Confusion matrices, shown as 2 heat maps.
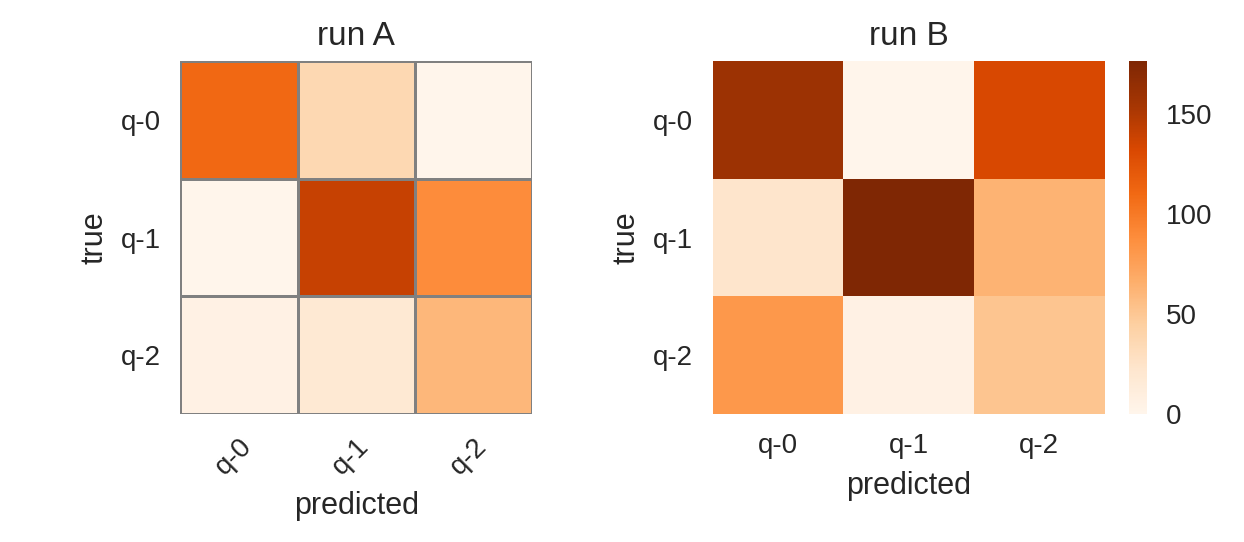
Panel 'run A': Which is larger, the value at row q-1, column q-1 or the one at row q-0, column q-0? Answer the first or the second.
the first
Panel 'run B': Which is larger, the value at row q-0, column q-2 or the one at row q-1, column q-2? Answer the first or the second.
the first
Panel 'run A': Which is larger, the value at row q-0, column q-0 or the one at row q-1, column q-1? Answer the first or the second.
the second
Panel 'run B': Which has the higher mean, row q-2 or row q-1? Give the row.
q-1
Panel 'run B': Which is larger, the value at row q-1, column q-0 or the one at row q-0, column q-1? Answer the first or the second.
the first
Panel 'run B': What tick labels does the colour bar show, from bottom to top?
0, 50, 100, 150
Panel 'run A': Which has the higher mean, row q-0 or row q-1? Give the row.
q-1
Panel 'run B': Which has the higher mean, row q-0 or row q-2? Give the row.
q-0
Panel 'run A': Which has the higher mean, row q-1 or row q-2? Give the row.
q-1
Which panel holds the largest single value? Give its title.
run B
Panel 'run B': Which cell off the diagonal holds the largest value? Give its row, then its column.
q-0, q-2
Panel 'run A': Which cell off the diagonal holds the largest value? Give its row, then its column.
q-1, q-2
